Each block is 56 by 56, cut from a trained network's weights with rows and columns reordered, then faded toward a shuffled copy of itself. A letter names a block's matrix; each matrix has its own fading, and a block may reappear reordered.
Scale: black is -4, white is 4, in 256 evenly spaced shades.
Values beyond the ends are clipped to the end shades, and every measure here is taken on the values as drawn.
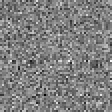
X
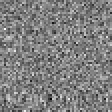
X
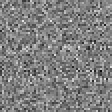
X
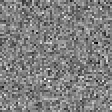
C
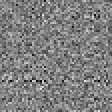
X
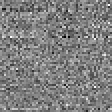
X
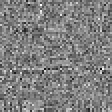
X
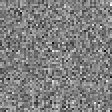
X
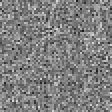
C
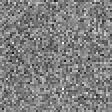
C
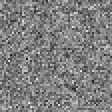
C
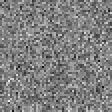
C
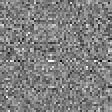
X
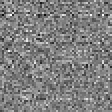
X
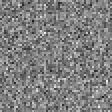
C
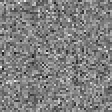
C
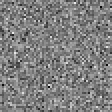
C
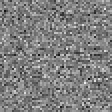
X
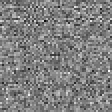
X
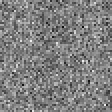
C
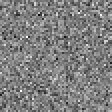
C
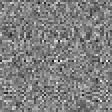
X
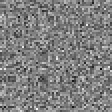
X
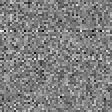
X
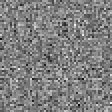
X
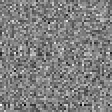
X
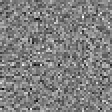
X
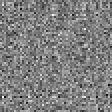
X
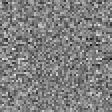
X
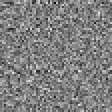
X
